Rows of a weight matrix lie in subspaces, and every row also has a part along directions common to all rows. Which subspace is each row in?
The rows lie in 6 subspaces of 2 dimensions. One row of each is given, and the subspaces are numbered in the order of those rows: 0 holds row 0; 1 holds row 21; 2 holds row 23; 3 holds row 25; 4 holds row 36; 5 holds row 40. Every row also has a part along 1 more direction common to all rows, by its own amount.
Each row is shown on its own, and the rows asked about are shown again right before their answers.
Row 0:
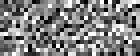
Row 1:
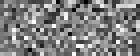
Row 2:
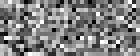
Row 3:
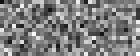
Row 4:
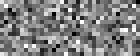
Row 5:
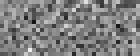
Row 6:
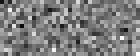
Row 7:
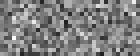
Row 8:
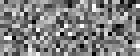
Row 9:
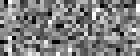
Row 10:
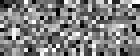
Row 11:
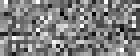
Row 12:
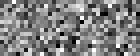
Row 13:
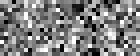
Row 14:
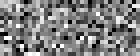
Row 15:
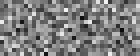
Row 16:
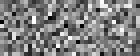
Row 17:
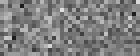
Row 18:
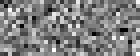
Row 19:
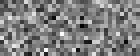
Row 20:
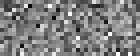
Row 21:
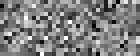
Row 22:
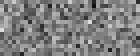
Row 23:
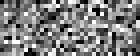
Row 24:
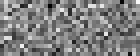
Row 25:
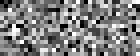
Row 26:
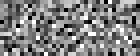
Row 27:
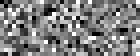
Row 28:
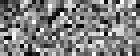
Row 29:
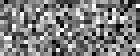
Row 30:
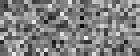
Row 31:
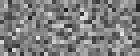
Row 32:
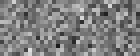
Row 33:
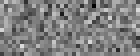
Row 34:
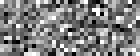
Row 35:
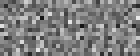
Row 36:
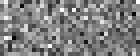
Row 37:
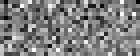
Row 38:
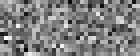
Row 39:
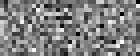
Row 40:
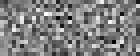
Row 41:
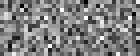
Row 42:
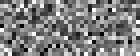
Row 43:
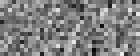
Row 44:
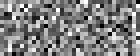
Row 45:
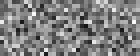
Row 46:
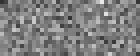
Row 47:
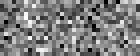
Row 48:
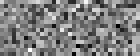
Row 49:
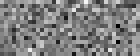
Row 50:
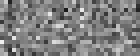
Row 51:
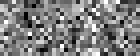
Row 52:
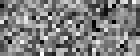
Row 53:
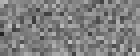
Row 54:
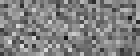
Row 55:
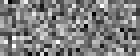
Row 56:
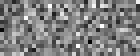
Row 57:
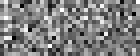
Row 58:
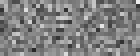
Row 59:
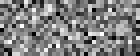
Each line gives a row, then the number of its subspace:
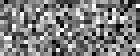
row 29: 5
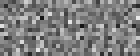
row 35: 2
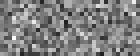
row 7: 4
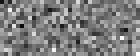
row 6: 3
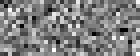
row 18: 3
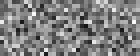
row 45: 0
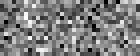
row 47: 1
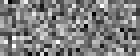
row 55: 0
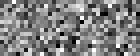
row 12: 1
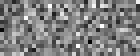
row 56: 5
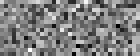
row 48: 2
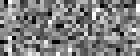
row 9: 0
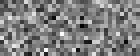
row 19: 0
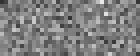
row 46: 5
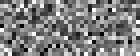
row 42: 3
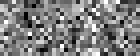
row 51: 1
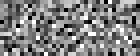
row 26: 0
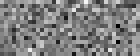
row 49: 2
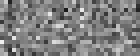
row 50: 0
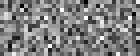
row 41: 4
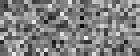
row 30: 0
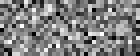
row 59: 3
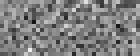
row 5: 2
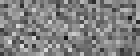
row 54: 3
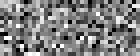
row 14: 2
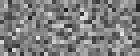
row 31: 0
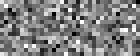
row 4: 3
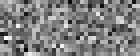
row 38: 2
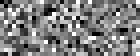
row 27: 3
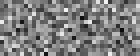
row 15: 0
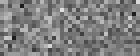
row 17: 4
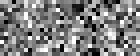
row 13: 1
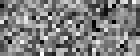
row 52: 1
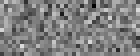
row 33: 5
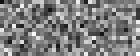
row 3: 3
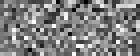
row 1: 2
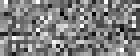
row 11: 0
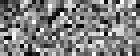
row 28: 4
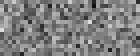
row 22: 5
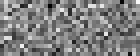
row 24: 4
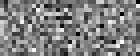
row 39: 5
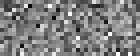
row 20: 4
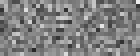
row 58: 5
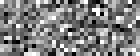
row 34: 2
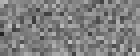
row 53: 5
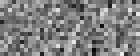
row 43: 1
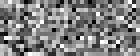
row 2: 2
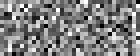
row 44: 4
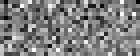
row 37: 4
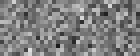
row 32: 1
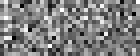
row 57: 4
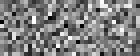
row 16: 1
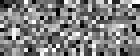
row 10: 3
